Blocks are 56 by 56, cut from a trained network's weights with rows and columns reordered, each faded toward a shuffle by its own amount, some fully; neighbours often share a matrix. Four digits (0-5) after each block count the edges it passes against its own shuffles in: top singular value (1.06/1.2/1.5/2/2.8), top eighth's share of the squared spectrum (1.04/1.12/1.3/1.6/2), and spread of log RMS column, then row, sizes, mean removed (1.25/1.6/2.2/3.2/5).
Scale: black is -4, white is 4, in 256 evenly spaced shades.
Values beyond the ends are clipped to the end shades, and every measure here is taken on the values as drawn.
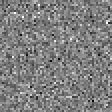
2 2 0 0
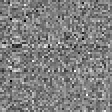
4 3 1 2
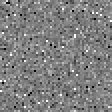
0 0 0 0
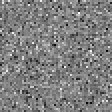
0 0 0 0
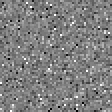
0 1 0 0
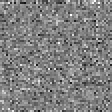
3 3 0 3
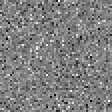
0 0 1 0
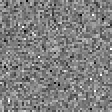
0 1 0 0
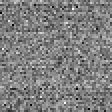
2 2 0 0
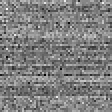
4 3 0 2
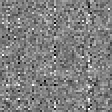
3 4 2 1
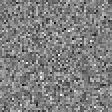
0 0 0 0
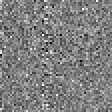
3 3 2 1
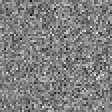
2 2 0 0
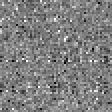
3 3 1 2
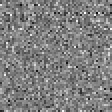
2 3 0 2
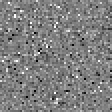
1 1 0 0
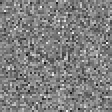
1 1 0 0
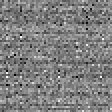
3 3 1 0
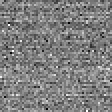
3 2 1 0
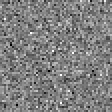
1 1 0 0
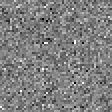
2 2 1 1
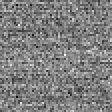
3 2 0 0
